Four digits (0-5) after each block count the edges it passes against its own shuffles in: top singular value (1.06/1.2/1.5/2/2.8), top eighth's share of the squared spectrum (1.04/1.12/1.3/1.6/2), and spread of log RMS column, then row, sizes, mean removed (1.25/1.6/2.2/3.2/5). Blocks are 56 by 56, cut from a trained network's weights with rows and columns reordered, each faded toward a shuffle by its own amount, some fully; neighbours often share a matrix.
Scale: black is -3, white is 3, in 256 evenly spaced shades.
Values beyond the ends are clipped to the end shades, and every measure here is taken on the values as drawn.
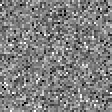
0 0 0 0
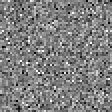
1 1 0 0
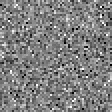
0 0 0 0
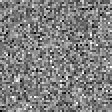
1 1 0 0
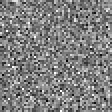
0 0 0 0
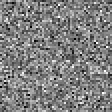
1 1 0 0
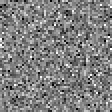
1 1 0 0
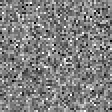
0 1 0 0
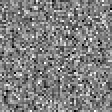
1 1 0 0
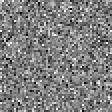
0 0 1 0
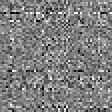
3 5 2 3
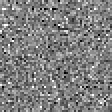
2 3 0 2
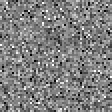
0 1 0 0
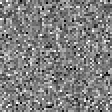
2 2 1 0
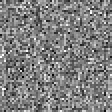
1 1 0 0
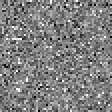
2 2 0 1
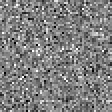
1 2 0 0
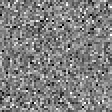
2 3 0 1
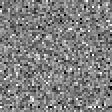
2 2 0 1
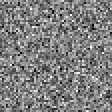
2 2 0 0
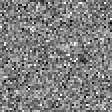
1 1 0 0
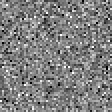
1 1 0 0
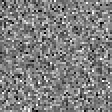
1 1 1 0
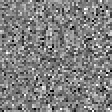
2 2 1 1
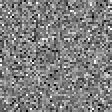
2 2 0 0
